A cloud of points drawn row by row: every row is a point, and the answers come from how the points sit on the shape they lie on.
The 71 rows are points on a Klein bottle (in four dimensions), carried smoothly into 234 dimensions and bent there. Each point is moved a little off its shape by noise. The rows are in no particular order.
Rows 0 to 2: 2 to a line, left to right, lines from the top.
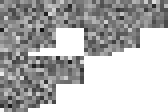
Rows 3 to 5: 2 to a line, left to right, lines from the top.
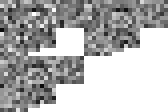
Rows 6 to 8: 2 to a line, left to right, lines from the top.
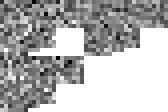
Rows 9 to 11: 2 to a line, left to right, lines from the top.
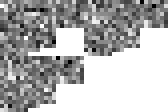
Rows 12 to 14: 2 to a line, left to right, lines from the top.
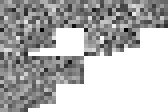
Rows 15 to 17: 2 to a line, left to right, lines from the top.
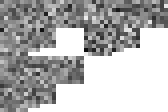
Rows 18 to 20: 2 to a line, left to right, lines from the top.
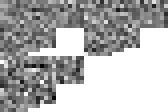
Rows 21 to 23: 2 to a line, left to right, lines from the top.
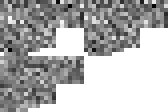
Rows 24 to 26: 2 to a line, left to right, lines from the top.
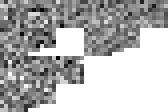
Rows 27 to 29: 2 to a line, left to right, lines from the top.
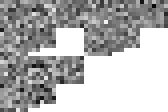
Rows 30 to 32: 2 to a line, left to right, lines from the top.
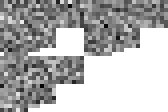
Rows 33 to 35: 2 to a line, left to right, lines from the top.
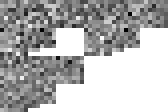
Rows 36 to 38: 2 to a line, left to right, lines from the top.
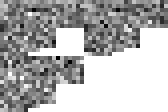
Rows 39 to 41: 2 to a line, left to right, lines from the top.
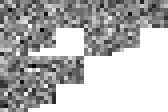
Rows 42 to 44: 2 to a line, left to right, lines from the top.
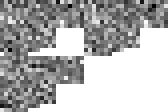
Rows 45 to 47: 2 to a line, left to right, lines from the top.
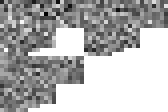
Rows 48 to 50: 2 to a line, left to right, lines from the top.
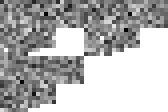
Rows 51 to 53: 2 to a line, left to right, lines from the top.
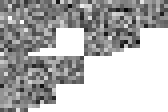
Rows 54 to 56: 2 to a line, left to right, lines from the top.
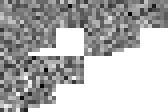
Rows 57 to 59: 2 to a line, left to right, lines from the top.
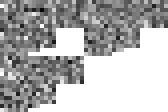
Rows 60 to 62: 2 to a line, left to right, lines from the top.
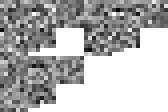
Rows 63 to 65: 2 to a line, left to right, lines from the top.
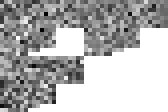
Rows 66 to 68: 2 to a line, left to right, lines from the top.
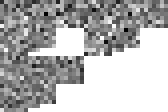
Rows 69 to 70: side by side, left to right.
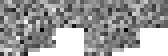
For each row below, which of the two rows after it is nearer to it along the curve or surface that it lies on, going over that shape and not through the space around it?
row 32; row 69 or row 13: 69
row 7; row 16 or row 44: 16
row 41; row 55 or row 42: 42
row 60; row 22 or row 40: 40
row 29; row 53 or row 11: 53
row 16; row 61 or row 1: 61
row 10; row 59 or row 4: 59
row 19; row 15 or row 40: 40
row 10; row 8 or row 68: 8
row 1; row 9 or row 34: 9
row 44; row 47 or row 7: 47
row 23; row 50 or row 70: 50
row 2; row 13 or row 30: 30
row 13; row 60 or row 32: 60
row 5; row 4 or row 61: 4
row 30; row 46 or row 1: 46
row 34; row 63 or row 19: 63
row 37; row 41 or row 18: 41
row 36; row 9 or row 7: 9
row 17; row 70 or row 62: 62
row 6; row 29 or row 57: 29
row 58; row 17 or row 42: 17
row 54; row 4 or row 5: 4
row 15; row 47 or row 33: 33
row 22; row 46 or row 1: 46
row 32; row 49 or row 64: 64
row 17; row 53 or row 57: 57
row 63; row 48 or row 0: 0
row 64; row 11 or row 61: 11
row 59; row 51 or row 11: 11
